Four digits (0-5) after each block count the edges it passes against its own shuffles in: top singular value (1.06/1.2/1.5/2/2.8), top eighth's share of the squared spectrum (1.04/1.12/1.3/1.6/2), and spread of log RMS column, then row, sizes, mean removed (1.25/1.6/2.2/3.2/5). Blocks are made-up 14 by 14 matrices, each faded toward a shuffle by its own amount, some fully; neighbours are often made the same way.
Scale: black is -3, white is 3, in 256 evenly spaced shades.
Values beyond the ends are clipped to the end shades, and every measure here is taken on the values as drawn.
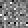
2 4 0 1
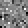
0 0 0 0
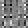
3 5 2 2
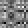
3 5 2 2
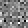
2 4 1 1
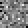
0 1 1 0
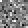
0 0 0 1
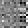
3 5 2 2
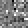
2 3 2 0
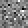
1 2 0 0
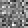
3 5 2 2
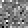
0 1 0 0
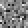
0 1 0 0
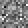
0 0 0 0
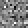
2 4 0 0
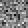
0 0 0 0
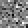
0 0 0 0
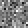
0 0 0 0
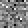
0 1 0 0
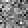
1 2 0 0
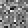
1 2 0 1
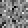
1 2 0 0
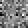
2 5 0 1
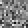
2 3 0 1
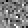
1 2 1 0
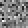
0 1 0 0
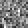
0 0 0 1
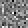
1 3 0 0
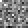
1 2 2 0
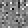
1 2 0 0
